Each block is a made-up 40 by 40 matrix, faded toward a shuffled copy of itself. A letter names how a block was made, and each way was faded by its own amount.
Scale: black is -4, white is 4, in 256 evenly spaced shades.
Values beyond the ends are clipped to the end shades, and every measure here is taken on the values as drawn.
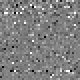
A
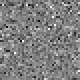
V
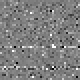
A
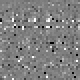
A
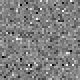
V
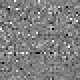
V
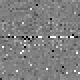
A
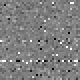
A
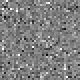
V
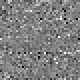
V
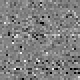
A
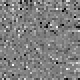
A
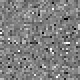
V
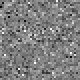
V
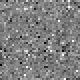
V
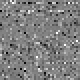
A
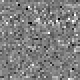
V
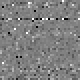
A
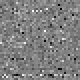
V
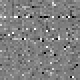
A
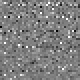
A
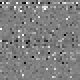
A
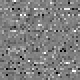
A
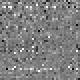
A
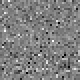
V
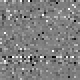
A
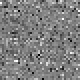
A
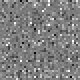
A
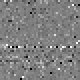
A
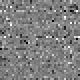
A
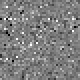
V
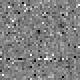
V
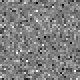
V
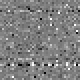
A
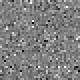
V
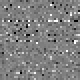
A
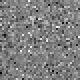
V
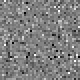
V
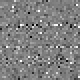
A
